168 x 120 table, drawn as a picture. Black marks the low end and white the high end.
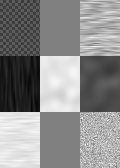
It is made of 3 by 3 panels. Panel 1,1: low, checkered. Panel 1,2: middling, flat. Panel 1,3: high, streaked across. Panel 2,1: very low, streaked downward, faint in contrast. Panel 2,2: very high, smooth, faint in contrast. Panel 2,3: low, smooth, faint in contrast. Panel 3,1: very high, streaked across, faint in contrast. Panel 3,2: middling, flat. Panel 3,3: high, fine-grained.
